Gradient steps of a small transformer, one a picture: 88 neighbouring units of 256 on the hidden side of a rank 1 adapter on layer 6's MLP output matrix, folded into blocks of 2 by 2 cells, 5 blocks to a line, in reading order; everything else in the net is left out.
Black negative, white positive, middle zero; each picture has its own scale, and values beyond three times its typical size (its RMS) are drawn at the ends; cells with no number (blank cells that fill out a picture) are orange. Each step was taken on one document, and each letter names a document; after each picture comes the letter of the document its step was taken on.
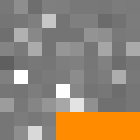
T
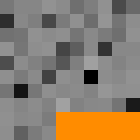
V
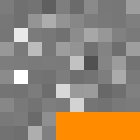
T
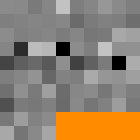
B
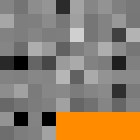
B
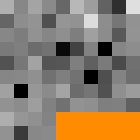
V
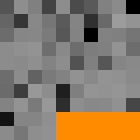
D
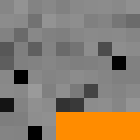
T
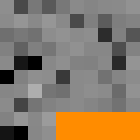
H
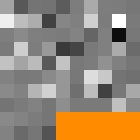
V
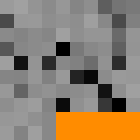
V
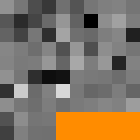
D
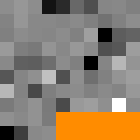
H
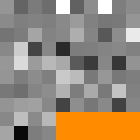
B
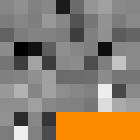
B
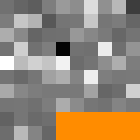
V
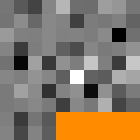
B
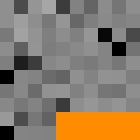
H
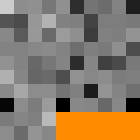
D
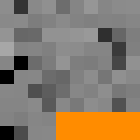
H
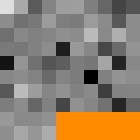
V
